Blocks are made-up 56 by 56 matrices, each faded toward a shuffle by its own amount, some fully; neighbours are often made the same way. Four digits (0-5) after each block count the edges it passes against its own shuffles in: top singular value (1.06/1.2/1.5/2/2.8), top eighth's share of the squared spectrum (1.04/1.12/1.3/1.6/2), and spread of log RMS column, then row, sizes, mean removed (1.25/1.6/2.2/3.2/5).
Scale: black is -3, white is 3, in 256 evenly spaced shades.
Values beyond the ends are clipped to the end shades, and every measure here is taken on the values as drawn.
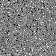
0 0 0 0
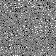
1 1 0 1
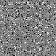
3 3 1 1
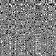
4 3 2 2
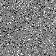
2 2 0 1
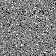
1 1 0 0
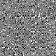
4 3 1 1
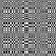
5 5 4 4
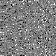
3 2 1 1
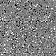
3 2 0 0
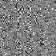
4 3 2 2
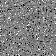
1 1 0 0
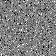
0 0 0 0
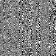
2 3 4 0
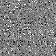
3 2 1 1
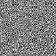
4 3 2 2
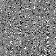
3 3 2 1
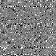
3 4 1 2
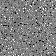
1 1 0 0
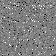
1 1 0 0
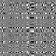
4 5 3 4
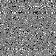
3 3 0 2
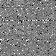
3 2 0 1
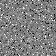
0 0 0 0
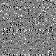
3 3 1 2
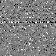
3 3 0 2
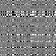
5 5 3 4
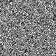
0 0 0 0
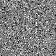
0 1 0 0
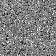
0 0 0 0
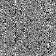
1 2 3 0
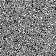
0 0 0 0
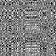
4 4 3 3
